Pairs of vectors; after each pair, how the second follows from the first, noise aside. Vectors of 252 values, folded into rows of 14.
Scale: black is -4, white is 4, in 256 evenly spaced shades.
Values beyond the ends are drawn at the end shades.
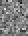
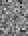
copied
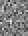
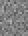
shrunk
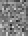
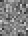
shuffled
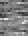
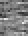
copied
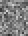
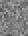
shrunk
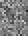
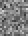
shuffled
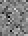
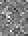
negated
